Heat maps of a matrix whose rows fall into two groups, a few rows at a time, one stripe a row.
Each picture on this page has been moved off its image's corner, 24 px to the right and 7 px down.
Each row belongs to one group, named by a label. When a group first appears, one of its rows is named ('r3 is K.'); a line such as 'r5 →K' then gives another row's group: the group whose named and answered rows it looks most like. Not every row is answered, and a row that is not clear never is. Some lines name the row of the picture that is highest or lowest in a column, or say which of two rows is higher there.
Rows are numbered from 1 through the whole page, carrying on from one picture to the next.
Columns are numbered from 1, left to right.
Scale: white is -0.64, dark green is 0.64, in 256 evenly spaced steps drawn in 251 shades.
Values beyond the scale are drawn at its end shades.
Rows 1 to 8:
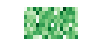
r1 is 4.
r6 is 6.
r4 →4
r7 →4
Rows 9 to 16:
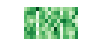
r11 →4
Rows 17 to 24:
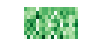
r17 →4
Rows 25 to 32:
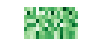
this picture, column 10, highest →26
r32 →6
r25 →4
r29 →4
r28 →6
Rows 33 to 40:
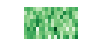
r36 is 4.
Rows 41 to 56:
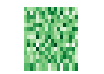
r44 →4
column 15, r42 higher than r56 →No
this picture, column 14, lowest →46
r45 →4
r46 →4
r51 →6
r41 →6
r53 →4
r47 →6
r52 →4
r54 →6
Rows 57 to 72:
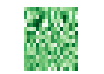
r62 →6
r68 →6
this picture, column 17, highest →66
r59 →4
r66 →6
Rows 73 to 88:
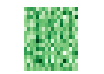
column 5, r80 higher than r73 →Yes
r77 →6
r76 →6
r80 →6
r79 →6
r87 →6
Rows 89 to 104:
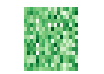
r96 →6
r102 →6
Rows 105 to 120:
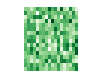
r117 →6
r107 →4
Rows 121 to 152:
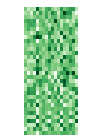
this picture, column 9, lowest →149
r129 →4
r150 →6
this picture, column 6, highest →128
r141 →4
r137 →6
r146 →4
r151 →4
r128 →4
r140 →4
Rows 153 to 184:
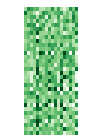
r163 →4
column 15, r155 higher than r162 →Yes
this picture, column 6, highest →164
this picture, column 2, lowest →164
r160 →4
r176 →6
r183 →4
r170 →4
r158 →4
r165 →4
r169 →6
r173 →6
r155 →4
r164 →4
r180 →6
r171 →6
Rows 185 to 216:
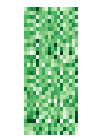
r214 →6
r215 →4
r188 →6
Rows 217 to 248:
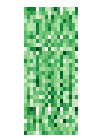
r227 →4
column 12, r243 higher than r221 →Yes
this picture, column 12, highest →242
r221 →6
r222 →6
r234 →6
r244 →6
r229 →6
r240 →6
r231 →6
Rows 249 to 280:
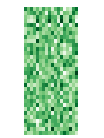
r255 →4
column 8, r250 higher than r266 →No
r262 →6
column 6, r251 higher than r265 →Yes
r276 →6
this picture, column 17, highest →250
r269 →6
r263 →4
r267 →6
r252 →6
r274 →4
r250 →4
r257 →6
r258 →4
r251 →6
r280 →4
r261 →6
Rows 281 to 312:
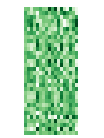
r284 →4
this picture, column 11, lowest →308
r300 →4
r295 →6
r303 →6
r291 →6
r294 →6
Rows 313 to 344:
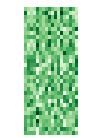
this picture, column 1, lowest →327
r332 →6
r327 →4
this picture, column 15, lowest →315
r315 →6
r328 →4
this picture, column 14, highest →324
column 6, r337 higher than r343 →No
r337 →4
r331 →4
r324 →4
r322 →6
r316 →6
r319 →6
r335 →4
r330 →6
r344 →4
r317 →4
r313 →6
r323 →6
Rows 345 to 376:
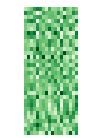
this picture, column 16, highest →376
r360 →6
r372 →6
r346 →4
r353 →6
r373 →6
